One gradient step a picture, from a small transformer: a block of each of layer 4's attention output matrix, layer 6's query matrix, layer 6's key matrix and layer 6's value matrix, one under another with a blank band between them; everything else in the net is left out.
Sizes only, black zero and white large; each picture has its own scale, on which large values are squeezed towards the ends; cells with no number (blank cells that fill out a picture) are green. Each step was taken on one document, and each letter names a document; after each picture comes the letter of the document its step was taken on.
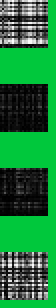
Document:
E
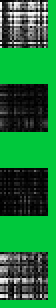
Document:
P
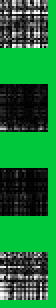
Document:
P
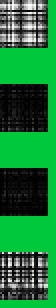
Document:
E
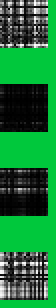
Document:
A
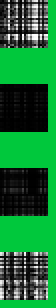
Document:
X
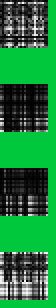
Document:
X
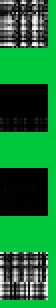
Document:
X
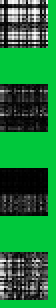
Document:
P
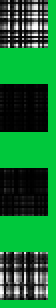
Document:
X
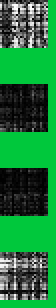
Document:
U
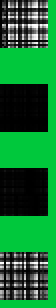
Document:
X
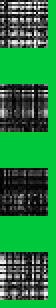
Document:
E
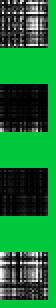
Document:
A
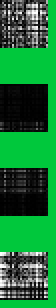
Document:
A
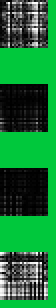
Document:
A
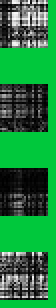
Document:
P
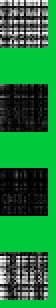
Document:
P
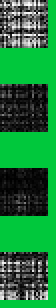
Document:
E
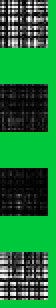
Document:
E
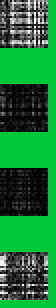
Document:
E
